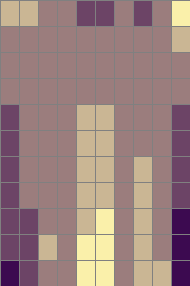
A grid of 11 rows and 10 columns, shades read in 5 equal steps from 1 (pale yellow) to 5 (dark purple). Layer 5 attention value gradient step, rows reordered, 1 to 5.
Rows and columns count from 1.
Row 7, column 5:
2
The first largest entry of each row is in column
5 1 1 1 1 1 1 1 10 10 1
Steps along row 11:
down down same down same up down same up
